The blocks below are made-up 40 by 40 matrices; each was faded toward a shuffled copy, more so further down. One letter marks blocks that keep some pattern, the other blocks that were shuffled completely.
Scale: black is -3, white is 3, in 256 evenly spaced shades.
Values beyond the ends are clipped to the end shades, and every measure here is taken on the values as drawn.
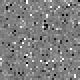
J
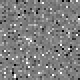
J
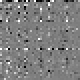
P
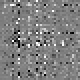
P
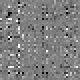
P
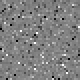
J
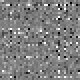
P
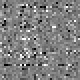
P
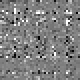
P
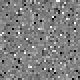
J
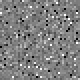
J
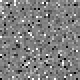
J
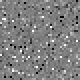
J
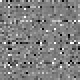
P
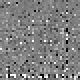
P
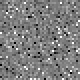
J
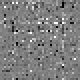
P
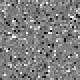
J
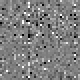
P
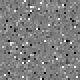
J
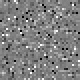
J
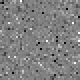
J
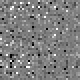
P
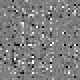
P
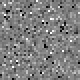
J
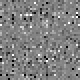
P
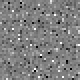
J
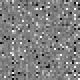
P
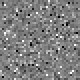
J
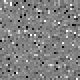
J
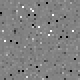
J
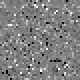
J
